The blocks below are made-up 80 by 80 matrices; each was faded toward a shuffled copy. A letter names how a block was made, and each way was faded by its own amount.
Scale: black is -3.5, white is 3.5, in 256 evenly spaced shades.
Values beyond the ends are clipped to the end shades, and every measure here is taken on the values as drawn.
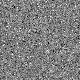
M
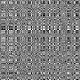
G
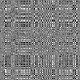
G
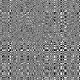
G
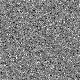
M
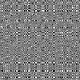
G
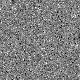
M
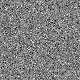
M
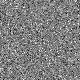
M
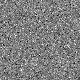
M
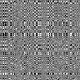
G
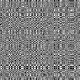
G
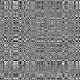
G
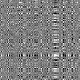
G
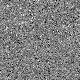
M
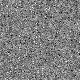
M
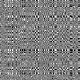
G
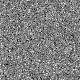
M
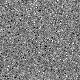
M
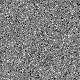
M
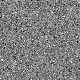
M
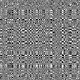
G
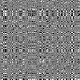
G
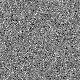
M
